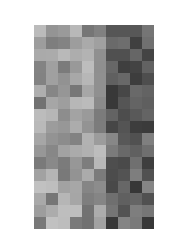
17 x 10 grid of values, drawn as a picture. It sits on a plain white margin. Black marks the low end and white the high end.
Average level on the scale: 50%. Seam: vertical, 60% of the way across, the left part higher. Histogram: flat.
